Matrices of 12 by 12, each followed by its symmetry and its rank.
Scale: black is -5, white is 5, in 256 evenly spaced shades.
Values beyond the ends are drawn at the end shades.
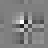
symmetric, rank one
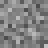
symmetric, full rank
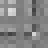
symmetric, rank two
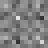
symmetric, rank two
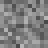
antisymmetric, full rank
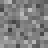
antisymmetric, full rank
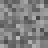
antisymmetric, full rank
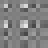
symmetric, rank one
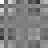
symmetric, rank one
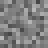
antisymmetric, full rank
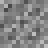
symmetric, full rank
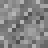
symmetric, full rank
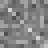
symmetric, full rank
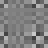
symmetric, rank one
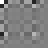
symmetric, rank one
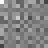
symmetric, rank two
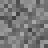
symmetric, full rank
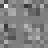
symmetric, rank two
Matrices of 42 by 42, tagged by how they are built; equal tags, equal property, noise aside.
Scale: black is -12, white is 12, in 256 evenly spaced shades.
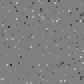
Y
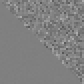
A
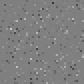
Y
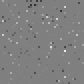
Y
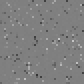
Y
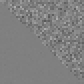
A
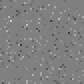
Y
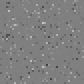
Y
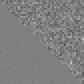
A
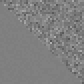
A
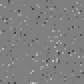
Y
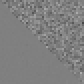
A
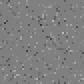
Y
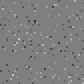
Y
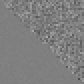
A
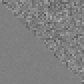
A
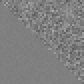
A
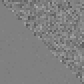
A
